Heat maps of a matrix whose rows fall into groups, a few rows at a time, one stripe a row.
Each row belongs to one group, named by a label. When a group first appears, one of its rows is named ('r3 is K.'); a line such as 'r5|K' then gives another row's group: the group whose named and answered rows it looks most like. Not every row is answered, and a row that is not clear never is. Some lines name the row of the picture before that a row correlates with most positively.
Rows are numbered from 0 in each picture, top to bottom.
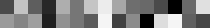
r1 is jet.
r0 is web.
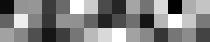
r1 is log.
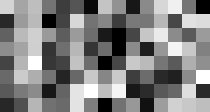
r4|log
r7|log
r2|log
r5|web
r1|log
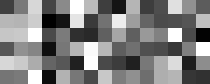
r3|web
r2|jet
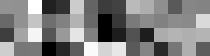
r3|web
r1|log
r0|log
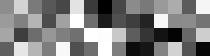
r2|web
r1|log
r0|log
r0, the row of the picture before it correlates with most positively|1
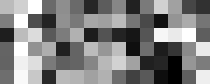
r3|web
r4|web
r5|web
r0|jet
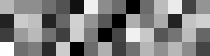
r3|jet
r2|log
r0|jet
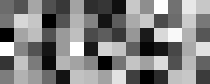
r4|log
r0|log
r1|log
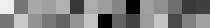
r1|log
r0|jet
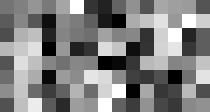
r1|log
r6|web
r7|web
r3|jet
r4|log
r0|log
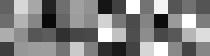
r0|log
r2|web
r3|log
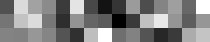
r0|log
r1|log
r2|web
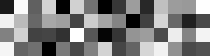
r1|jet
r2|log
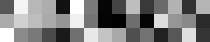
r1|log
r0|log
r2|web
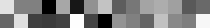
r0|jet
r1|log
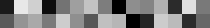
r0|log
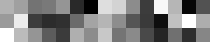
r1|web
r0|jet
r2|web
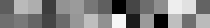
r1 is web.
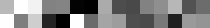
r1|web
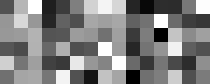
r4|web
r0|web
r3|jet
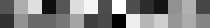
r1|log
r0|web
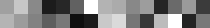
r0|web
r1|jet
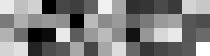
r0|web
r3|web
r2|jet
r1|jet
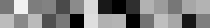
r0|log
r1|jet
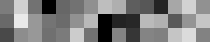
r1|log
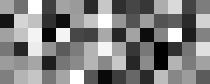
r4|web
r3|web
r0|jet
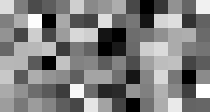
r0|web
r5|jet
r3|log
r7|jet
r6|log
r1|jet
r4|jet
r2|log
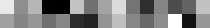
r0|web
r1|jet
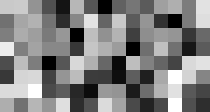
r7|jet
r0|log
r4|log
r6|jet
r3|jet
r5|log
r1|web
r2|jet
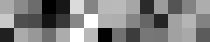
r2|log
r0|web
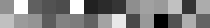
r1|web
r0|log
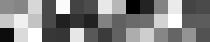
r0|jet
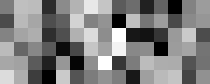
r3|web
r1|log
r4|jet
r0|web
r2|web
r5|jet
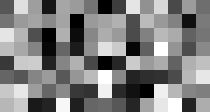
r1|jet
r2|jet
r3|jet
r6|jet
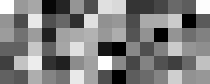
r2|web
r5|log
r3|log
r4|web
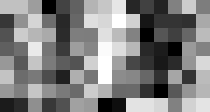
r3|web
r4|web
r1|web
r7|log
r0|web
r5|web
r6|web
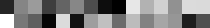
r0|log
